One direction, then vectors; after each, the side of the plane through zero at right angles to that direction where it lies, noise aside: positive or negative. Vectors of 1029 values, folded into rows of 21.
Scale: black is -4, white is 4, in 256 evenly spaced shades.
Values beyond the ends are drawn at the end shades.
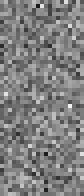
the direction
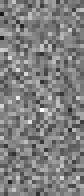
negative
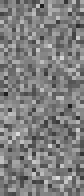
negative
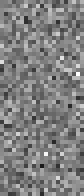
negative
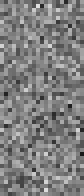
negative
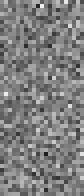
positive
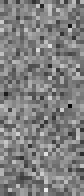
negative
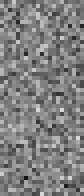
negative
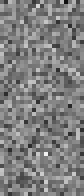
negative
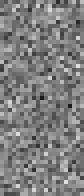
negative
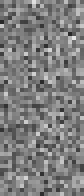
positive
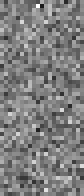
negative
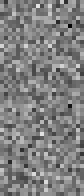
negative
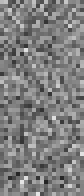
positive
